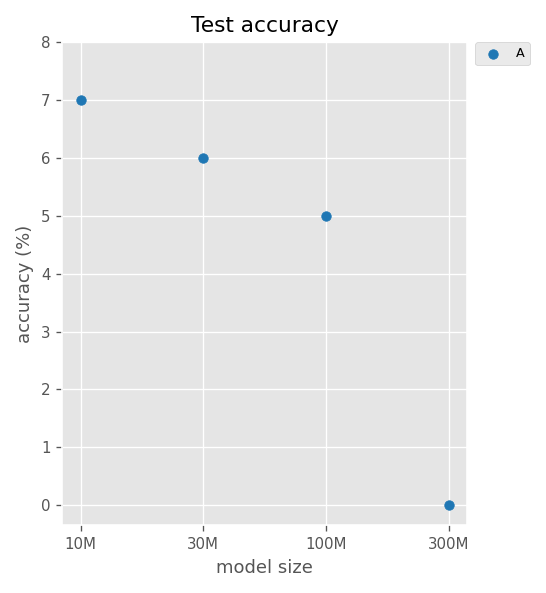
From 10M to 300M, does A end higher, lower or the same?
lower
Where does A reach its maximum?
10M
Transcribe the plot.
Title: Test accuracy
x-axis: model size, ticks 10M 30M 100M 300M
y-axis: accuracy (%), ticks 0 1 2 3 4 5 6 7 8
Legend: A
Values:
A: 7 6 5 0
